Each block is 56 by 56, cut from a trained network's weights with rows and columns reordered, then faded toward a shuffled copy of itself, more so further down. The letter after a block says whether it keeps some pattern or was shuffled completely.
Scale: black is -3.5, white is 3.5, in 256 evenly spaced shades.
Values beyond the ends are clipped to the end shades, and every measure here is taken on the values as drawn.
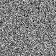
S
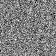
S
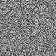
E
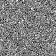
S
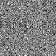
E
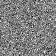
S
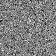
S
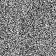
S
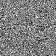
E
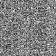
E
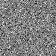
S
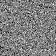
S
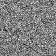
E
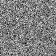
S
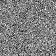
S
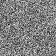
S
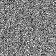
E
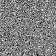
E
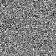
E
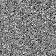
S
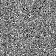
E
